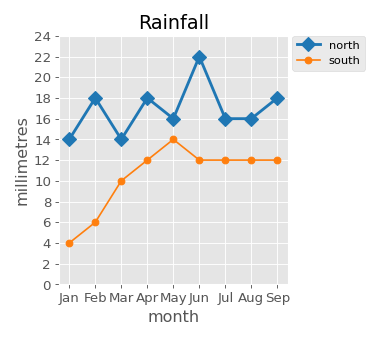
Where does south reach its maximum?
May
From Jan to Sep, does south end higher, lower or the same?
higher
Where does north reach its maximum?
Jun
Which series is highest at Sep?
north
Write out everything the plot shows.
Title: Rainfall
x-axis: month, ticks Jan Feb Mar Apr May Jun Jul Aug Sep
y-axis: millimetres, ticks 0 2 4 6 8 10 12 14 16 18 20 22 24
Legend: north, south
Values:
north: 14 18 14 18 16 22 16 16 18
south: 4 6 10 12 14 12 12 12 12
